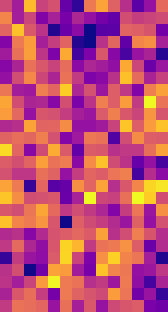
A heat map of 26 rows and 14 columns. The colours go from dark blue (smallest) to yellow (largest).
Stripes: none. Slope: none. Mirror symmetry: none. Ninth with the lowest average: top middle.
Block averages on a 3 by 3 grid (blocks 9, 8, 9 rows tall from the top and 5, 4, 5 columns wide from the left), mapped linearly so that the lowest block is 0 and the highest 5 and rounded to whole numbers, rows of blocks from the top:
302 | 535 | 342
